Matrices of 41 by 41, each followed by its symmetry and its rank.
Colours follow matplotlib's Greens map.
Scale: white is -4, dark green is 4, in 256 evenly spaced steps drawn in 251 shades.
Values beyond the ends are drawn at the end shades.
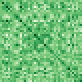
symmetric, rank five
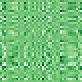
neither, rank three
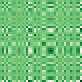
symmetric, rank two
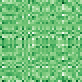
neither, rank three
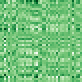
neither, rank three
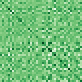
symmetric, rank five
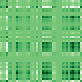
symmetric, rank one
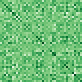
symmetric, rank five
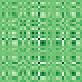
symmetric, rank two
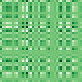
symmetric, rank one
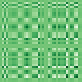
symmetric, rank one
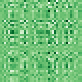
neither, rank three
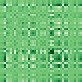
symmetric, rank two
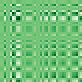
symmetric, rank one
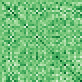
symmetric, rank five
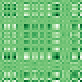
symmetric, rank two
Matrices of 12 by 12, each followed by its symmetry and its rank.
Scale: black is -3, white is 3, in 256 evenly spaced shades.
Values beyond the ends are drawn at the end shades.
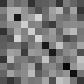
symmetric, full rank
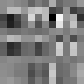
neither, rank two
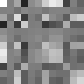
symmetric, rank two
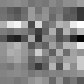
neither, rank two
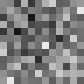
symmetric, full rank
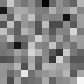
neither, full rank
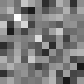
symmetric, full rank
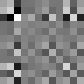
symmetric, rank two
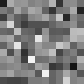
neither, full rank
